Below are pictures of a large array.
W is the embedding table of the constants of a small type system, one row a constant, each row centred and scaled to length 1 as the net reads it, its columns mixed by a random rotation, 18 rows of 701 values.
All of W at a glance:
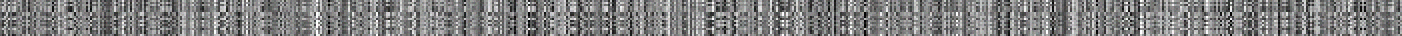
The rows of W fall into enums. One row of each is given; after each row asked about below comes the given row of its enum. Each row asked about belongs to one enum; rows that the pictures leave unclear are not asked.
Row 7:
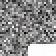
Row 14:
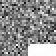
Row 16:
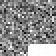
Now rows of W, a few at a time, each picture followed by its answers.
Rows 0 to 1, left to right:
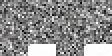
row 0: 16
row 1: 14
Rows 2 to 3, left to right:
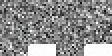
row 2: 16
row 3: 14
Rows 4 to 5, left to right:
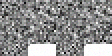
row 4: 14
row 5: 14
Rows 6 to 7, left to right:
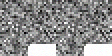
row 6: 7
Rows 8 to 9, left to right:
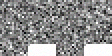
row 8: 16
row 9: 14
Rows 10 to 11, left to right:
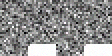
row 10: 7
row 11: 16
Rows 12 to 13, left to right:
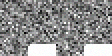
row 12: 7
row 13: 16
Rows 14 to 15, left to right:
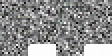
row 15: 16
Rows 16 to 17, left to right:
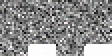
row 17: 7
